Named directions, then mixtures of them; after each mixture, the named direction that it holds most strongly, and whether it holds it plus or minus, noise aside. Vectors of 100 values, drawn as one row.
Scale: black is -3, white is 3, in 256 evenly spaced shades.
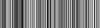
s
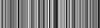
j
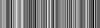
s, minus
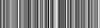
j, minus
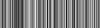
s, plus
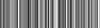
j, minus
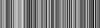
s, minus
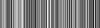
s, minus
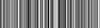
j, minus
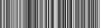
j, minus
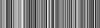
s, minus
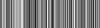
s, minus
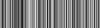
s, plus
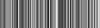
j, minus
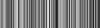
s, minus
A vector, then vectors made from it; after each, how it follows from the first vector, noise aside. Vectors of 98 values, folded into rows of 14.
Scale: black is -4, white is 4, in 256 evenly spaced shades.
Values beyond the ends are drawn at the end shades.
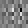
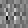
reversed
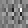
negated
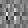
reversed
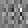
negated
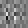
reversed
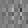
shrunk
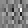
negated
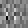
reversed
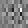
negated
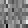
wrapped around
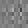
shrunk
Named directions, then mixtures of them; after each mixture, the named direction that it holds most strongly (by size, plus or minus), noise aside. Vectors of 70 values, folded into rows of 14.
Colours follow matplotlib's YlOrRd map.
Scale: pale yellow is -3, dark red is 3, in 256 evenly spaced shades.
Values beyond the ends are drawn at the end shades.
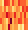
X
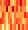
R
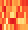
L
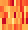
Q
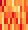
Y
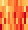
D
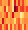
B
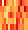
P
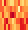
L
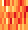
X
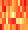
L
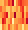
Q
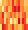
Y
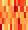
B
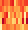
Q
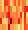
X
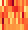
Y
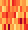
L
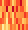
R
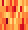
X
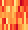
P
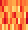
Y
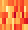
Q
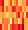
X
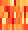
Q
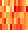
B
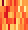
P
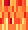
R
